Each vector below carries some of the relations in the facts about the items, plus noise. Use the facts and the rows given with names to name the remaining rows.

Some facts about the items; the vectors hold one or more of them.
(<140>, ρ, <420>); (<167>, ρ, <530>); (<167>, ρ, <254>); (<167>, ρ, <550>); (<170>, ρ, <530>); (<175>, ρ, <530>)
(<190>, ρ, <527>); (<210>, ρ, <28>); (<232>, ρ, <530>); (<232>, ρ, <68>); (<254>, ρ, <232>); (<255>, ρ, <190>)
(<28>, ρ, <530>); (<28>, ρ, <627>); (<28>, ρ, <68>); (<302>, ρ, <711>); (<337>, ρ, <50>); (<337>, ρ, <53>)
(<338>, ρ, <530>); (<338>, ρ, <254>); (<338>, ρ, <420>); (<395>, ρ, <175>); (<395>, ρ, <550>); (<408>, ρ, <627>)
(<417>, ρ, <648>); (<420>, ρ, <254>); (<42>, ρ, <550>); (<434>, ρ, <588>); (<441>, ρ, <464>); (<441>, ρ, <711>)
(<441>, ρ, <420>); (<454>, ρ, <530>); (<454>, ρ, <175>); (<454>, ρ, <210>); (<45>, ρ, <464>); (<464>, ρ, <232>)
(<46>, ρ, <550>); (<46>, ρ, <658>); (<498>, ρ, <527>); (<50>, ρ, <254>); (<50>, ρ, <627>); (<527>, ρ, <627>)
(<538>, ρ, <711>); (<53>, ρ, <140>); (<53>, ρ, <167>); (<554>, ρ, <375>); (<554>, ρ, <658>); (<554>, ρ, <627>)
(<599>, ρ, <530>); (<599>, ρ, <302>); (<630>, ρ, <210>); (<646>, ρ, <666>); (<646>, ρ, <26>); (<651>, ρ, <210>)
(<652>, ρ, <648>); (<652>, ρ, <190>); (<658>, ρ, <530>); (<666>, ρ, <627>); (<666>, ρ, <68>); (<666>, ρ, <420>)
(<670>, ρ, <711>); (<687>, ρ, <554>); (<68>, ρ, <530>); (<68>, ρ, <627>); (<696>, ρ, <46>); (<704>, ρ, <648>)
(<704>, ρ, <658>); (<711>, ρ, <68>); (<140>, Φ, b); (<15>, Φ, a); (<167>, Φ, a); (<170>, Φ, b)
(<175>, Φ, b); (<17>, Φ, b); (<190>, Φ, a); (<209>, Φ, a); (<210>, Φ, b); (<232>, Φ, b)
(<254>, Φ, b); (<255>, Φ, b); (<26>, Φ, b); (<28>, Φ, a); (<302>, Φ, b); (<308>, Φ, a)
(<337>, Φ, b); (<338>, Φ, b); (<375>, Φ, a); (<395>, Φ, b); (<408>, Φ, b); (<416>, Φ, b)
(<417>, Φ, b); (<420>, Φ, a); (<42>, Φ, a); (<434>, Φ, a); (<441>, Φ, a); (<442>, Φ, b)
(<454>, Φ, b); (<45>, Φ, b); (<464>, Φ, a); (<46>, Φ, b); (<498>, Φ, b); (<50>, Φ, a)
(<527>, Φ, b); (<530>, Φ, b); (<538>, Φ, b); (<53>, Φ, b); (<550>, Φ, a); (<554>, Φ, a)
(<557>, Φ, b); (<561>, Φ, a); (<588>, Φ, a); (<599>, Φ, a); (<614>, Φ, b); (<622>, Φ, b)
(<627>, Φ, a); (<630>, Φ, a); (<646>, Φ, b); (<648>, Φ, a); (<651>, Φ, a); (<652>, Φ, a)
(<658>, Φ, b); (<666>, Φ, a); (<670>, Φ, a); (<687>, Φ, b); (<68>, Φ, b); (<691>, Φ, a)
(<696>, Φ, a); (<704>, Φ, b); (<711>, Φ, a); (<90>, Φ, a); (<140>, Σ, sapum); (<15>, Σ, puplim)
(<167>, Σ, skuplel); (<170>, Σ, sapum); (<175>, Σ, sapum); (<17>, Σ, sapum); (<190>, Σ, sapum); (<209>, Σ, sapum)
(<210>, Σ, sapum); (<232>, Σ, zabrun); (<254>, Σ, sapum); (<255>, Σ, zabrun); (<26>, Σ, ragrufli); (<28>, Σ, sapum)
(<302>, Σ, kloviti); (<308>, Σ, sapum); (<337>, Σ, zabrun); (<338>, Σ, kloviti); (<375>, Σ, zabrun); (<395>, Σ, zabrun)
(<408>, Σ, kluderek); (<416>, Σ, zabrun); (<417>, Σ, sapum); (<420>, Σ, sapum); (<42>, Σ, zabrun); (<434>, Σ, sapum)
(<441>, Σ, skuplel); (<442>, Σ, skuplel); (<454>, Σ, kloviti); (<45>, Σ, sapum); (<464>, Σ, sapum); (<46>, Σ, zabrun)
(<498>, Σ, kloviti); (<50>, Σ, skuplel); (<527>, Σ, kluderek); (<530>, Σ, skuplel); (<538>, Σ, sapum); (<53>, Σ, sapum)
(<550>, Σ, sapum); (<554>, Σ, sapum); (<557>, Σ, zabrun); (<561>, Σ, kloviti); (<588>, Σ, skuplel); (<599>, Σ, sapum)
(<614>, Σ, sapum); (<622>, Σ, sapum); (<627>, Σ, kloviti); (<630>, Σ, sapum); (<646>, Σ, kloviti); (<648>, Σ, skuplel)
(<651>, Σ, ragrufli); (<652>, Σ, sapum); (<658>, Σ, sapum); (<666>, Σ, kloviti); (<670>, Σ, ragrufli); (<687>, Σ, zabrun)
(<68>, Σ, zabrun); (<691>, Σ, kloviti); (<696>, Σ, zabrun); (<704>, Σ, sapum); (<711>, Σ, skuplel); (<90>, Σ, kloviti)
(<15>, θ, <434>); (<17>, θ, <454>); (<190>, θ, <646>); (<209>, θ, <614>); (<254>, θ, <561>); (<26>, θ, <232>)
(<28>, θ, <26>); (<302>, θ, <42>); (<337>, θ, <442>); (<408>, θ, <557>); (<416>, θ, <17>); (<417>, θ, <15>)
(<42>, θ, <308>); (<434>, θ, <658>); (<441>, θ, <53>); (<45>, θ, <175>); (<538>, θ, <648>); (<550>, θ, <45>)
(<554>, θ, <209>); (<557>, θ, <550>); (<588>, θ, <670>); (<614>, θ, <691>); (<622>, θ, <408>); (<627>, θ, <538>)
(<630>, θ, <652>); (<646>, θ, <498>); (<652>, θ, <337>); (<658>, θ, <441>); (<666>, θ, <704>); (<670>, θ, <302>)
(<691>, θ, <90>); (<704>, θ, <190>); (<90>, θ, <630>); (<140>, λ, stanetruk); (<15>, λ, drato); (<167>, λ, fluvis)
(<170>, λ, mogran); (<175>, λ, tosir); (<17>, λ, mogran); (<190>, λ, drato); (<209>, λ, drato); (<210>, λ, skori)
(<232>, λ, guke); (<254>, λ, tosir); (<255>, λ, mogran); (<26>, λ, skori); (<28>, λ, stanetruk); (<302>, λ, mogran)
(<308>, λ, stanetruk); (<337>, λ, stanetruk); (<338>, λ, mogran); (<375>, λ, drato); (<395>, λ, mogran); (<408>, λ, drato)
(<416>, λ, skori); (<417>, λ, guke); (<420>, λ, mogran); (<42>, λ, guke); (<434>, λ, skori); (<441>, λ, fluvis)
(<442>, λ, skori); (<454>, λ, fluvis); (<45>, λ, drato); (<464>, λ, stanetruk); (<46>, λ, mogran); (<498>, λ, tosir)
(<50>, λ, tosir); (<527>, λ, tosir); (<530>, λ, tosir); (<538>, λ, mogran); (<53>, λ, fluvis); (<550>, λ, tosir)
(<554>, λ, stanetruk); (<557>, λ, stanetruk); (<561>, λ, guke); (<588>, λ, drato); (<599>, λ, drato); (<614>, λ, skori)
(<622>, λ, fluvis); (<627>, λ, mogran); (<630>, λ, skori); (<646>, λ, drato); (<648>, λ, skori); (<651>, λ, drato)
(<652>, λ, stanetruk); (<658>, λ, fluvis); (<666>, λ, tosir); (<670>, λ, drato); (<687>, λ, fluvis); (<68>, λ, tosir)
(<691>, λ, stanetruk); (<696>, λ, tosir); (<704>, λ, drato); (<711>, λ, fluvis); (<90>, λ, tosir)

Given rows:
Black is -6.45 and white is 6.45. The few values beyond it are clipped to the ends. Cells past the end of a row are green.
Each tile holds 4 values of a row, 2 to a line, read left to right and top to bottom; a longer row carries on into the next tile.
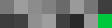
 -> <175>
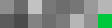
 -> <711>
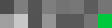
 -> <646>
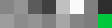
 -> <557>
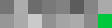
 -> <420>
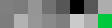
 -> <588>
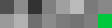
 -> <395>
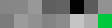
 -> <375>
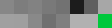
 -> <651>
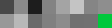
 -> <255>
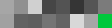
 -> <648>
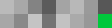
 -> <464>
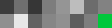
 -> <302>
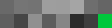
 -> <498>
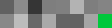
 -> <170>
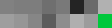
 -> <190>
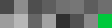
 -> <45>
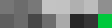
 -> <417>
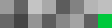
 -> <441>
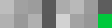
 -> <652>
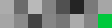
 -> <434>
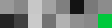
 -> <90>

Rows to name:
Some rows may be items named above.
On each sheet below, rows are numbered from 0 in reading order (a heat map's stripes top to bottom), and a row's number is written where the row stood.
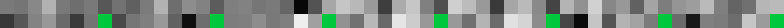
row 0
<530>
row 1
<68>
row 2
<209>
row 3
<308>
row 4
<308>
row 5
<42>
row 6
<167>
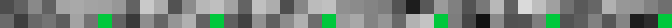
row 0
<622>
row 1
<441>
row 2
<441>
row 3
<599>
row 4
<658>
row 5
<527>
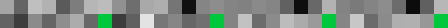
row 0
<441>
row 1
<666>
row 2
<15>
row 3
<15>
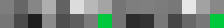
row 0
<658>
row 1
<454>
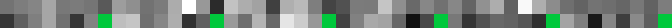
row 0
<530>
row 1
<337>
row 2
<308>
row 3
<254>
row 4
<53>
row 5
<614>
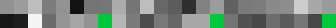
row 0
<550>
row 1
<630>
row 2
<687>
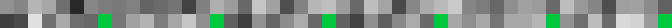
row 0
<50>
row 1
<627>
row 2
<441>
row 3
<441>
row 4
<28>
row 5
<691>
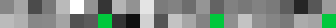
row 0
<140>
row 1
<561>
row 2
<670>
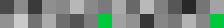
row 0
<338>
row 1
<434>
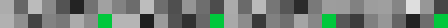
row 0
<434>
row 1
<442>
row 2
<434>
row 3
<232>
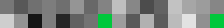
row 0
<210>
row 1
<554>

